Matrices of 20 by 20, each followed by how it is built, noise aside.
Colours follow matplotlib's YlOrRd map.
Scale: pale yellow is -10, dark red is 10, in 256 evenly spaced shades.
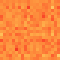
low rank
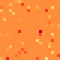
sparse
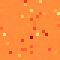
sparse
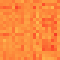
low rank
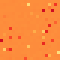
sparse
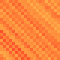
Toeplitz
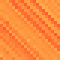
Toeplitz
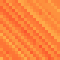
Toeplitz
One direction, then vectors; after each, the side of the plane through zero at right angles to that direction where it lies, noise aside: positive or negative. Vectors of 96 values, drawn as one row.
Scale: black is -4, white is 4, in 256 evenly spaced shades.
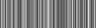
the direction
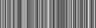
positive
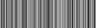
negative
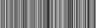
negative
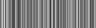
positive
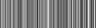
positive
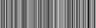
negative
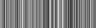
negative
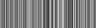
negative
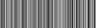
negative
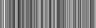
positive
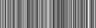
positive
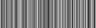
negative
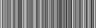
positive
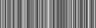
positive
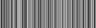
negative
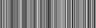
negative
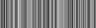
negative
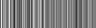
positive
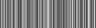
positive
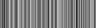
negative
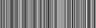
negative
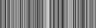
positive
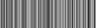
negative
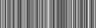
positive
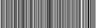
negative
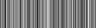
positive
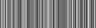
positive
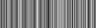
negative
